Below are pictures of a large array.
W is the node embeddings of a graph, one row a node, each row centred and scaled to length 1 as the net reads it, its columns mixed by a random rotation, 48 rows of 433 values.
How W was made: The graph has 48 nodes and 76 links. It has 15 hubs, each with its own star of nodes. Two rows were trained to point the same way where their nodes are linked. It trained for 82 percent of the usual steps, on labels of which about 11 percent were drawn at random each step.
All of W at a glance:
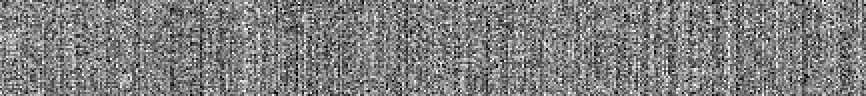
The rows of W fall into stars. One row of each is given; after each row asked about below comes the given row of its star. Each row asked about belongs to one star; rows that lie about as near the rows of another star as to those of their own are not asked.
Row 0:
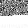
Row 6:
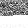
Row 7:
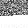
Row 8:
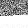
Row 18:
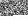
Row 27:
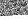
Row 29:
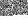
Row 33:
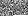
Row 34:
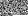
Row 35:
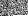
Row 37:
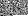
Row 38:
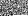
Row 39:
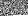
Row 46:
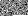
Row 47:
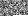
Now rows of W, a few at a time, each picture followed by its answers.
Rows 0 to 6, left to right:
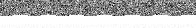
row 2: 29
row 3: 29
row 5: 7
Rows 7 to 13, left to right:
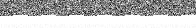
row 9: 18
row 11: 0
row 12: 27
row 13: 29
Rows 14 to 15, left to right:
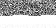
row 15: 6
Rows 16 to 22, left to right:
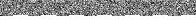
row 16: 35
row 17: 7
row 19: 35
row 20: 8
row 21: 47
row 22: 46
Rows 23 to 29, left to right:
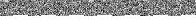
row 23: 27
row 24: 8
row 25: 39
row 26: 27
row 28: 35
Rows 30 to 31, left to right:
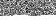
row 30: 8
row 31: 6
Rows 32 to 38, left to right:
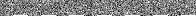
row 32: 33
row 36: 34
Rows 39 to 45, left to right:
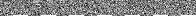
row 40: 37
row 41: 0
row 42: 39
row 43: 0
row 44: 39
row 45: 34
